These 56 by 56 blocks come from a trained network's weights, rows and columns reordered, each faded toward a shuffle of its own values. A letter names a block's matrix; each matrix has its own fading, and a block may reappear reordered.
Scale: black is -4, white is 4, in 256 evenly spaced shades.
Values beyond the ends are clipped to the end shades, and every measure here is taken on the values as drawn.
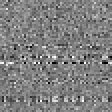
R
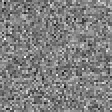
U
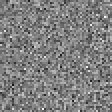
U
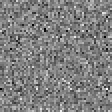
U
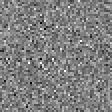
U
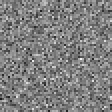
U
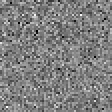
U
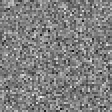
U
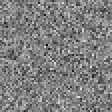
U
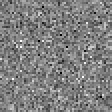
U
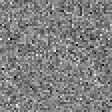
U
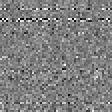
R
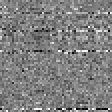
R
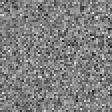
U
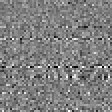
R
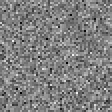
U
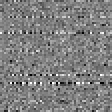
R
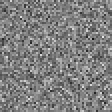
U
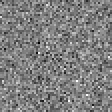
U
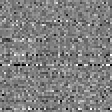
R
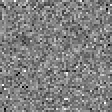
U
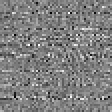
R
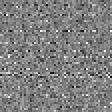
R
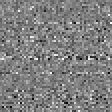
R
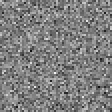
U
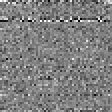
R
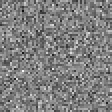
U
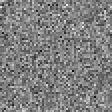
U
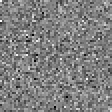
U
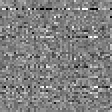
R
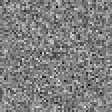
U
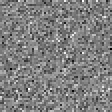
U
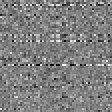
R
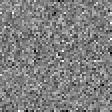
U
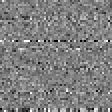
R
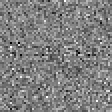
U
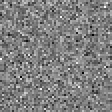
U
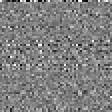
R
